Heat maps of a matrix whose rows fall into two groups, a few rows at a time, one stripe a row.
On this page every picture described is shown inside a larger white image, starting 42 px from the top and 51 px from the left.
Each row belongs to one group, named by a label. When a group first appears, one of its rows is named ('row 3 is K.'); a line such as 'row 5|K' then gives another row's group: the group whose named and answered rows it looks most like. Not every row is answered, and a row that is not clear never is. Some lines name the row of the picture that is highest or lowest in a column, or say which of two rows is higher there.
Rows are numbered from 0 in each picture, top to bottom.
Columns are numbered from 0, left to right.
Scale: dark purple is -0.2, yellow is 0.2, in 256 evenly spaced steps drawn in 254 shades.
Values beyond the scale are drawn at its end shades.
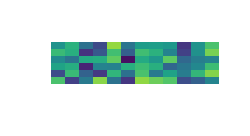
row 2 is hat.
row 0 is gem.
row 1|gem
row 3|gem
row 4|gem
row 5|hat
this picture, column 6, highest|5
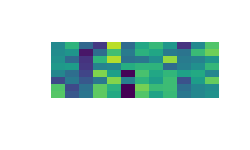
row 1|gem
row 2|hat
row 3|gem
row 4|hat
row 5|gem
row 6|hat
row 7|hat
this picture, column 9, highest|4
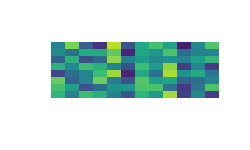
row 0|gem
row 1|hat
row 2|gem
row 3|hat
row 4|hat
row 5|hat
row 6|gem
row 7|hat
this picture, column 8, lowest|6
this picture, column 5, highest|6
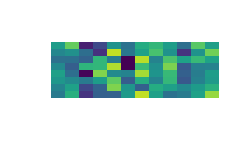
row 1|gem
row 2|hat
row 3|hat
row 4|hat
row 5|hat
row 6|gem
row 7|gem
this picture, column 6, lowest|6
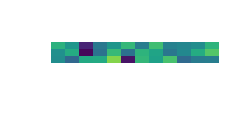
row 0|gem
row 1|gem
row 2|hat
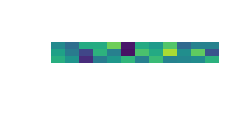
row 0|hat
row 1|hat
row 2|gem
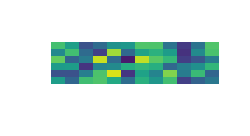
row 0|gem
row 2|hat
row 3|gem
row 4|hat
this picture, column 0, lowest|4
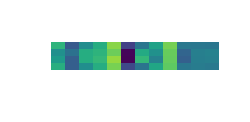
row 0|hat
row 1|hat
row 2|hat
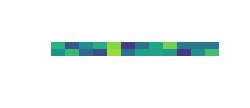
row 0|hat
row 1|gem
